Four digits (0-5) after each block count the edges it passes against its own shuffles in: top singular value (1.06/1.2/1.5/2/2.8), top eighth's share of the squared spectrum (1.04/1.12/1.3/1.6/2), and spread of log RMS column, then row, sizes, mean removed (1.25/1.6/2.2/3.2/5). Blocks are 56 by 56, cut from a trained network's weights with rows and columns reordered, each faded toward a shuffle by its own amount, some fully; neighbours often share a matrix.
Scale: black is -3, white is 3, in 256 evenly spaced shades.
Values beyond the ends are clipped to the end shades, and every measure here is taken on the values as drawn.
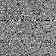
3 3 0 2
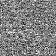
3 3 0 1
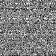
3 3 0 2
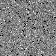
0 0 0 0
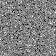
0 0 0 0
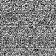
3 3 0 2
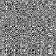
4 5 2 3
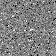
0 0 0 0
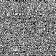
3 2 0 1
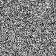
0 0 0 0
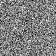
0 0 0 0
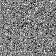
2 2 0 1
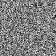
3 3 0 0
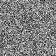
1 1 0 0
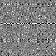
4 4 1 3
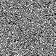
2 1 0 0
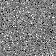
1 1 0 0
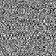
4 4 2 2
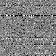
4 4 1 2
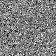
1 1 0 0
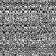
4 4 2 3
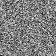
0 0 0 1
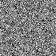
0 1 0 0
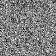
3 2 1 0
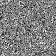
1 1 0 0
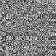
4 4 2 2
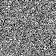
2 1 0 0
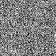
3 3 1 1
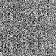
3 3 0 1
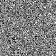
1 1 0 0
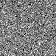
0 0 0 0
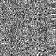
3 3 1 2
